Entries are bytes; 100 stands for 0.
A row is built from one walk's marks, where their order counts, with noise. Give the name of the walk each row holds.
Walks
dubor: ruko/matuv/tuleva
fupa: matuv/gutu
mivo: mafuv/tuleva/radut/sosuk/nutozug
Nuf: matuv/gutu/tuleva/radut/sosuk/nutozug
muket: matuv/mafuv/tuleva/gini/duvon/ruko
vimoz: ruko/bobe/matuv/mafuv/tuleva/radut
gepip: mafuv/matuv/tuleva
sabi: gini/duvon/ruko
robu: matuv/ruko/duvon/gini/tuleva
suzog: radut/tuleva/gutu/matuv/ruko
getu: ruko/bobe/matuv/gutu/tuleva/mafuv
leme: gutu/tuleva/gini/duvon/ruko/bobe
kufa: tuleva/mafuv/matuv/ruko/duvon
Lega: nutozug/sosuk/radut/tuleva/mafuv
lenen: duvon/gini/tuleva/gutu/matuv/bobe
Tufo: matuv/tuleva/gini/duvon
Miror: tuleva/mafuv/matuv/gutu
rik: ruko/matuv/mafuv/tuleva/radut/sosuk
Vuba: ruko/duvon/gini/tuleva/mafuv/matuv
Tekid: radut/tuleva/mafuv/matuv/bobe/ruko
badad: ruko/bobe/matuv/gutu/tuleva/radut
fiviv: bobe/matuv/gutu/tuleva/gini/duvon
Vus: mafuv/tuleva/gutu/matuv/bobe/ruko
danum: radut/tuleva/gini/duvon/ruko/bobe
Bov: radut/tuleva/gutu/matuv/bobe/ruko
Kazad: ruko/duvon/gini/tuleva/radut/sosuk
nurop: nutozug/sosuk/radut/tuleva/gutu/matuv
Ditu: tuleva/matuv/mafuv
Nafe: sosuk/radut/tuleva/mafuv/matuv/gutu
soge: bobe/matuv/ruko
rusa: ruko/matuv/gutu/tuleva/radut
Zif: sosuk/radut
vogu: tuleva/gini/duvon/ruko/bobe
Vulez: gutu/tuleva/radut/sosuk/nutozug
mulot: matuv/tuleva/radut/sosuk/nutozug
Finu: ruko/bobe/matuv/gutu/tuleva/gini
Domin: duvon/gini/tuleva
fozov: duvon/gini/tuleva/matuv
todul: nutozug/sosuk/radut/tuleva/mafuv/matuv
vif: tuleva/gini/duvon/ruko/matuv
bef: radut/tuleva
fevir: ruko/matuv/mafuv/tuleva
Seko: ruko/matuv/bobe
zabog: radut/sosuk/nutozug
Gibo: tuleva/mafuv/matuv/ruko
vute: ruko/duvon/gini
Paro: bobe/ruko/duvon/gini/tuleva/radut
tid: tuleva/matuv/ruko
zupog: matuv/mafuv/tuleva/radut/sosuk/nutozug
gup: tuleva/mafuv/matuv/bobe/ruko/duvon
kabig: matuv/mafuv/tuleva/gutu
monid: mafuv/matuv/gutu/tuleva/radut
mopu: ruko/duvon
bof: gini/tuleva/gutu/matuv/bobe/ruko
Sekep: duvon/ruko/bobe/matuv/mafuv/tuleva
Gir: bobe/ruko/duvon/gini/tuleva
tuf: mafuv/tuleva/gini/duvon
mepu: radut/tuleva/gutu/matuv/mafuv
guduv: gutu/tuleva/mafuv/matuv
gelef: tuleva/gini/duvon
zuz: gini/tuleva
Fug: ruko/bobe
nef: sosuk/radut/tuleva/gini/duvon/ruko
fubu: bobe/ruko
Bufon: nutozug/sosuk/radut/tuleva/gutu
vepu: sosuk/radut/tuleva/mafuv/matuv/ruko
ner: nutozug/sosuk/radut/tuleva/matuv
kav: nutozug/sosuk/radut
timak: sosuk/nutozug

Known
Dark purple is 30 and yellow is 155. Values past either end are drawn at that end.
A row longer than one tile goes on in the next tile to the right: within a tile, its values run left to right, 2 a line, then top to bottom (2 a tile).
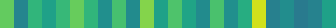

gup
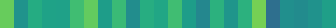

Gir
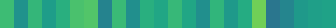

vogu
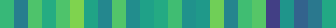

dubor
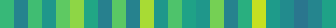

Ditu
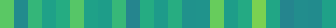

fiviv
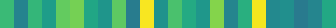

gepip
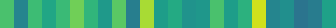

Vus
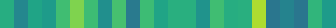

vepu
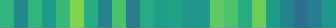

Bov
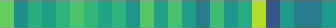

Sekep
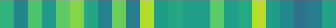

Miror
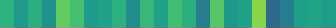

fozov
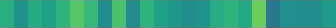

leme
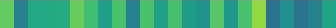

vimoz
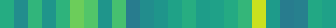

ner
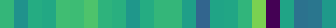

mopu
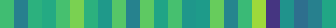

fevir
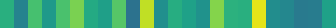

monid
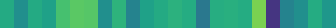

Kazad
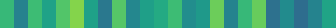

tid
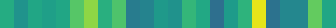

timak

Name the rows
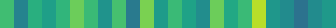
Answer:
Tekid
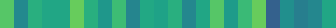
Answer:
Finu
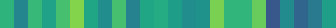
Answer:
rusa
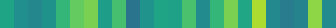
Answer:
Zif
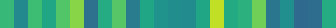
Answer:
fupa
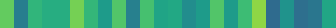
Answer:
getu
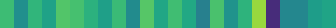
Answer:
Vuba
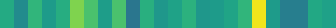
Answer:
todul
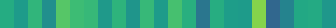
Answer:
Domin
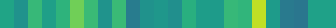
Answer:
nurop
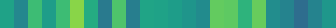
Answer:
suzog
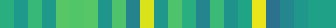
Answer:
tuf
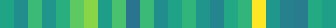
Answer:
Lega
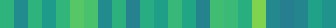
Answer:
danum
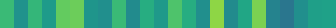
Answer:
Tufo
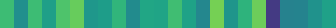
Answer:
robu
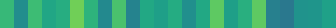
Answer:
bof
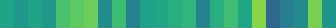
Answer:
nef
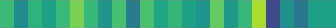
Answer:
rik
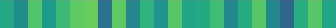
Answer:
zuz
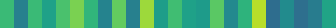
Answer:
Gibo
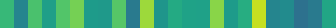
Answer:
kabig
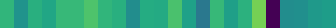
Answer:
vute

